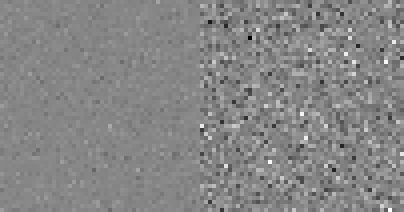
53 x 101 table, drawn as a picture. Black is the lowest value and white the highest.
No row or column stands out. No regular stripes run through it. A few values lie far out on both sides of the bulk. The halves do not mirror each other. A vertical seam about 50% of the way across splits the table, and the left part is calmer.
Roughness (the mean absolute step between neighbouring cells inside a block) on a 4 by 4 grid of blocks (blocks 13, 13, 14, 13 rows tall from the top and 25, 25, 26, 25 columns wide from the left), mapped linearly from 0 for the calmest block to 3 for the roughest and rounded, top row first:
0 0 3 3
0 0 3 3
0 0 3 3
0 0 3 3
